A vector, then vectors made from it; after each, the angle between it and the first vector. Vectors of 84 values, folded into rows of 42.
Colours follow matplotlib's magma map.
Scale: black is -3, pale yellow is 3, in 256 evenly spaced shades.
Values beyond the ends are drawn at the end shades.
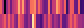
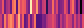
partly aligned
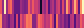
partly opposed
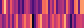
nearly opposite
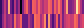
orthogonal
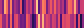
partly opposed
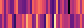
orthogonal
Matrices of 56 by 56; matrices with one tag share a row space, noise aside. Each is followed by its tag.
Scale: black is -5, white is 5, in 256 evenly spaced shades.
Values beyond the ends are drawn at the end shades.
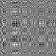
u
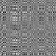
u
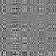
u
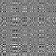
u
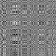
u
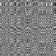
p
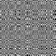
p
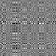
u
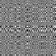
p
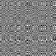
p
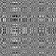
u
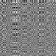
u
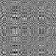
u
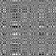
u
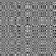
p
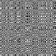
p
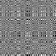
p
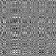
u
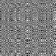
p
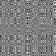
p
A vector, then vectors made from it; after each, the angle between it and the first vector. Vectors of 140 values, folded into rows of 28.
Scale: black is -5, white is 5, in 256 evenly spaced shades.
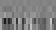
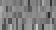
partly aligned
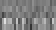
nearly opposite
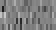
orthogonal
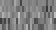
partly aligned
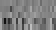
nearly parallel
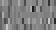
orthogonal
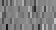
orthogonal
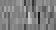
orthogonal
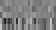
nearly parallel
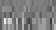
nearly opposite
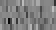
partly aligned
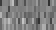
partly opposed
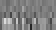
nearly opposite
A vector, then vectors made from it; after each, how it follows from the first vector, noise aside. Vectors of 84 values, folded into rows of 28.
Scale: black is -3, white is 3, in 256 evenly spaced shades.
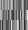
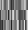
sign-scrambled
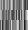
copied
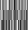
wrapped around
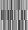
sign-scrambled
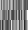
copied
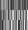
sign-scrambled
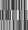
wrapped around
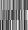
copied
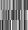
copied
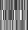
wrapped around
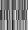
wrapped around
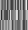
wrapped around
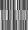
wrapped around
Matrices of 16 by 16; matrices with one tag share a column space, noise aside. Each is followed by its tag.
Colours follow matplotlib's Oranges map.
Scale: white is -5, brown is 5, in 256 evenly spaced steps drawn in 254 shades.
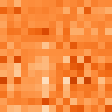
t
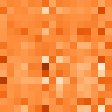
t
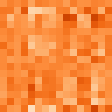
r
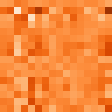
r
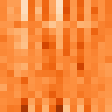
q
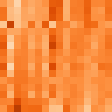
q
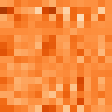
r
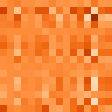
r
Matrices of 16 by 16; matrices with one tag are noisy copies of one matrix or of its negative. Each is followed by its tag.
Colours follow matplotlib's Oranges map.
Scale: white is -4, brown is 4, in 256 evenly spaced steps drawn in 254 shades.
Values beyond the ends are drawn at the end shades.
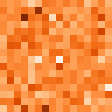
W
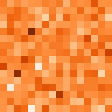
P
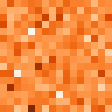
P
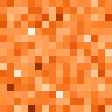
P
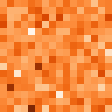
P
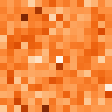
W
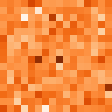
W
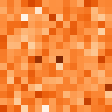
W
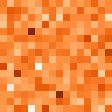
P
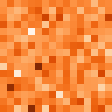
P
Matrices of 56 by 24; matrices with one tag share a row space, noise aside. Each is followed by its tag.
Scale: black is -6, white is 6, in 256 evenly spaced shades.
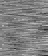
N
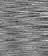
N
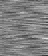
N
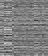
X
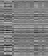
X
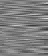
N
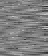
N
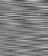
N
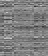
X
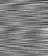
N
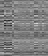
X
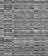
X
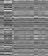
X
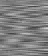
N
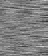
N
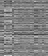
X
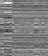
X
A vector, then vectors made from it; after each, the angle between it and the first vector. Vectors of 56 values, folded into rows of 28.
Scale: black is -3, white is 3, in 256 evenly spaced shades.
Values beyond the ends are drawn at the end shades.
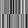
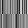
orthogonal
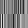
orthogonal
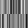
nearly parallel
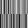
orthogonal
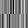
nearly parallel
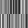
nearly parallel
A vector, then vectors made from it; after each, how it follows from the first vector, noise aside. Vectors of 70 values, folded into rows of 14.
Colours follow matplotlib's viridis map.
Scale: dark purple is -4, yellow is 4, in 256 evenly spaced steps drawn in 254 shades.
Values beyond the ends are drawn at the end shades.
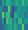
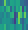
reversed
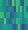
wrapped around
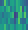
reversed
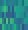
sign-scrambled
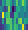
scaled up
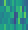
reversed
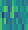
negated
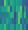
reversed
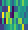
scaled up
